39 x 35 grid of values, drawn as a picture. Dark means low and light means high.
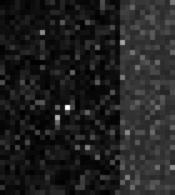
Seam: vertical, 70% of the way across, the right part higher. Average level on the scale: 10%. Histogram: skewed, a long tail of high values.
